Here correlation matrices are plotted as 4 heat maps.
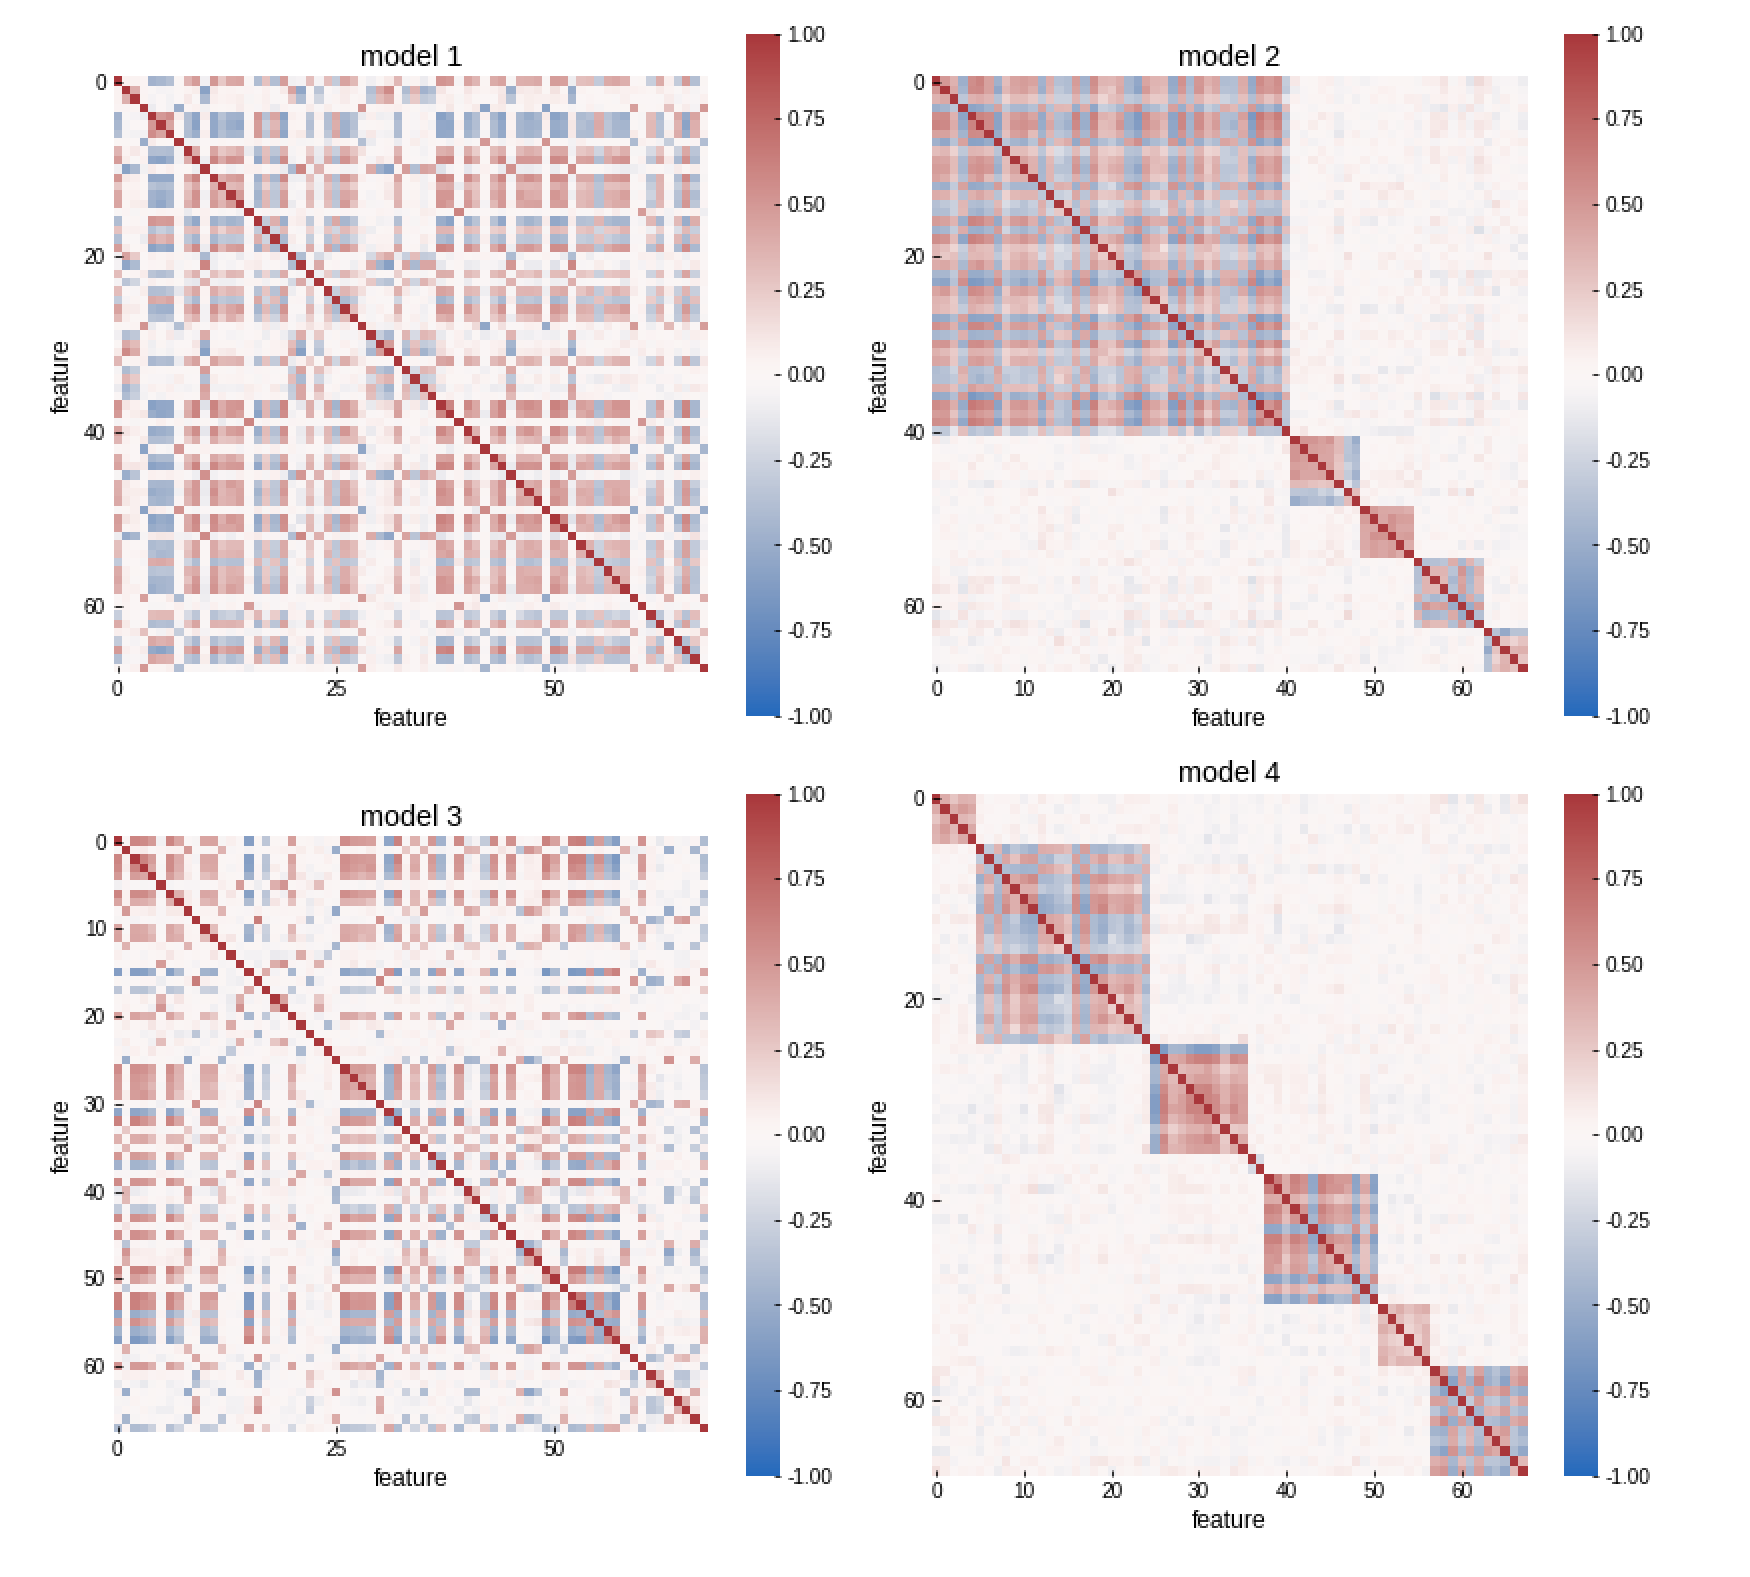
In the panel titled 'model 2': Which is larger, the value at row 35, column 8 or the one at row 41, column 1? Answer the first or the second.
the first
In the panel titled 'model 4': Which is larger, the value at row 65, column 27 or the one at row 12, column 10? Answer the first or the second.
the first
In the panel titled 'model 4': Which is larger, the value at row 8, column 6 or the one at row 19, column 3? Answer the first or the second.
the first
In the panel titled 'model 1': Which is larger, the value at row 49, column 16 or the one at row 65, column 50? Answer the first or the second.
the second
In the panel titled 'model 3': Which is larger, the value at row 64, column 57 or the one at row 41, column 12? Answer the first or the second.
the second
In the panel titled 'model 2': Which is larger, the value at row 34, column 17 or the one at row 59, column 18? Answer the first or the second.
the first
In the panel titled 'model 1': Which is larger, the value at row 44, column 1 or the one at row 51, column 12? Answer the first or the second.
the second
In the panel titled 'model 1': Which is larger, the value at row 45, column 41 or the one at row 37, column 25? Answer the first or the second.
the first
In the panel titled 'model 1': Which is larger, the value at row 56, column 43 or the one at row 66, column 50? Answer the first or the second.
the first
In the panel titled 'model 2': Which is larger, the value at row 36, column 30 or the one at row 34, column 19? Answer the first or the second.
the second
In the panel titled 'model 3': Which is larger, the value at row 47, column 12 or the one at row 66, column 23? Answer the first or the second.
the first
